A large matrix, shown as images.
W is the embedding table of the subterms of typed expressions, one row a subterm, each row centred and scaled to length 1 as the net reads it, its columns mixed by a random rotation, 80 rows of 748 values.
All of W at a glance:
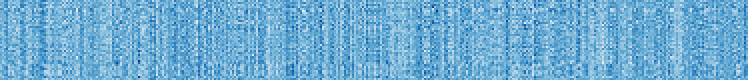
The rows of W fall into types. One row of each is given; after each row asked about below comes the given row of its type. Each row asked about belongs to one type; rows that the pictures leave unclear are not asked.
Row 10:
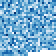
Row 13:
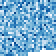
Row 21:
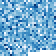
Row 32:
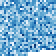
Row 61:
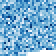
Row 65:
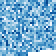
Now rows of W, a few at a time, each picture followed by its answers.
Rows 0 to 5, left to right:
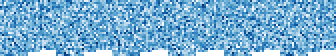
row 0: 13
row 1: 32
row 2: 65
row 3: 21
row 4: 61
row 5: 13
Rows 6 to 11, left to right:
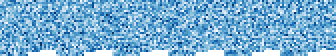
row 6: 32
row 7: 21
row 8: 13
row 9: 10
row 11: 10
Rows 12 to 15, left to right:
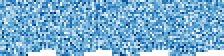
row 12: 65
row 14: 32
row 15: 13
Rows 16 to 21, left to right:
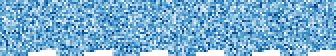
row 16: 65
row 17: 21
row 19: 32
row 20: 21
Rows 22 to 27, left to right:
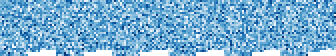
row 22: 61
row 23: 32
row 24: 21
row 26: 65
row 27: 65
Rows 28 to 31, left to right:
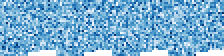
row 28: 13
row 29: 65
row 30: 13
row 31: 65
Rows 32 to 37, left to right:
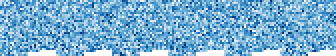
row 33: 21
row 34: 32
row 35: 13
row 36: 61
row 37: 21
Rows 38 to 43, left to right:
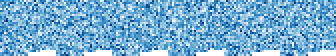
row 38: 10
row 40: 21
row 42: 21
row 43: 13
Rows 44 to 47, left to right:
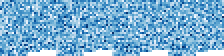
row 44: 32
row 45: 61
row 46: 13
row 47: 13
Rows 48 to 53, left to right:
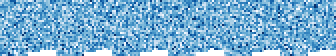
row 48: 32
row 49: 65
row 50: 13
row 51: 61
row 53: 21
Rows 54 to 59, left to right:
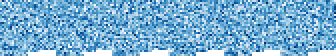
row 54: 21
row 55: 61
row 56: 10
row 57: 13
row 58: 10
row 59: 13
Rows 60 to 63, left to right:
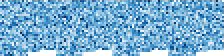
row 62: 61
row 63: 13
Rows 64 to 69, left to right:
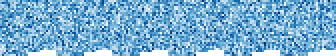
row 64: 61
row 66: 32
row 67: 65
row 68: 32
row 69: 13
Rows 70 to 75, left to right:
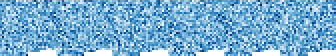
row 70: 65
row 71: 65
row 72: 65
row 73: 21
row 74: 10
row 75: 32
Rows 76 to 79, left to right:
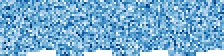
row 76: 61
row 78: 21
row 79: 65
